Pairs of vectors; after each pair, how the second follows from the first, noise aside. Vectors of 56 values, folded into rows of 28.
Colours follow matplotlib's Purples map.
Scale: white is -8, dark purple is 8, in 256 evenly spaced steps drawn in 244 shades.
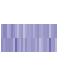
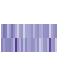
scaled up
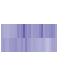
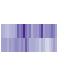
scaled up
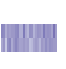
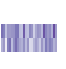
scaled up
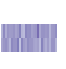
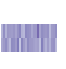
copied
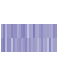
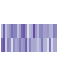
scaled up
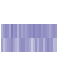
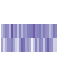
scaled up
